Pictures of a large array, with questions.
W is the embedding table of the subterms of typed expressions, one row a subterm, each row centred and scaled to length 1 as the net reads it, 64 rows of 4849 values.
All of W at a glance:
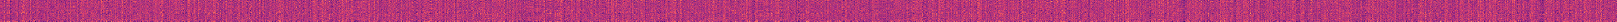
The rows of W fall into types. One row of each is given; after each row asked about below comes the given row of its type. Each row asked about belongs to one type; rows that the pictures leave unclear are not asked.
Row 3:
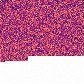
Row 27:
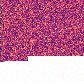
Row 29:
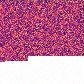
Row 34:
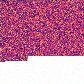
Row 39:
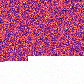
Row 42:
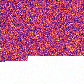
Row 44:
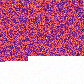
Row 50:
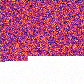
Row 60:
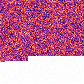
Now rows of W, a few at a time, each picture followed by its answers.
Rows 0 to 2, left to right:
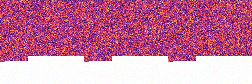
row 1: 39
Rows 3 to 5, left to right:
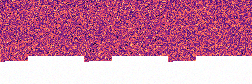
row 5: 3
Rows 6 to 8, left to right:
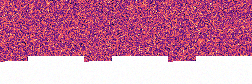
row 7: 39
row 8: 27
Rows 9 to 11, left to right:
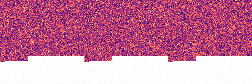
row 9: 27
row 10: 42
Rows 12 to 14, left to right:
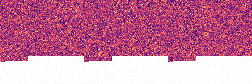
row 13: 27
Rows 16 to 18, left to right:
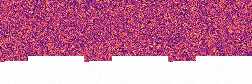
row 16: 60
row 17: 3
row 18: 50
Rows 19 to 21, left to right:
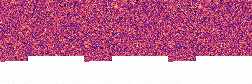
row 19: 60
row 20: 44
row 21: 44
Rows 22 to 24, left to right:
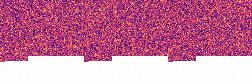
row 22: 50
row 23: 27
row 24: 34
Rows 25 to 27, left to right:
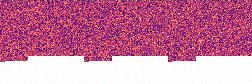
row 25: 3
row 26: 29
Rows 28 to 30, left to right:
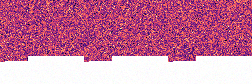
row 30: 34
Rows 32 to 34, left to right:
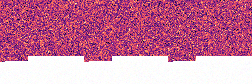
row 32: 34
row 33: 60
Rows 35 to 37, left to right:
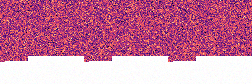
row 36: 50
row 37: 50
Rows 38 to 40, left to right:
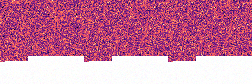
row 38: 60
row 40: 39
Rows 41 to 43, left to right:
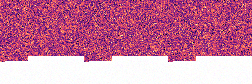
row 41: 50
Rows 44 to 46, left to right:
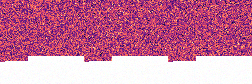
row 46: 3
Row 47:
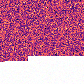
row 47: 39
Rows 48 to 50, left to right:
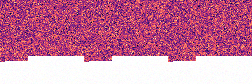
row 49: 42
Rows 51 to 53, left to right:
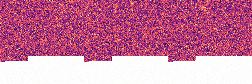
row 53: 44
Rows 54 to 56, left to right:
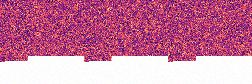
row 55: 50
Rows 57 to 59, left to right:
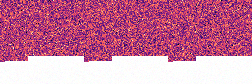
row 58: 27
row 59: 27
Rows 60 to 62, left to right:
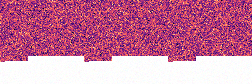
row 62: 60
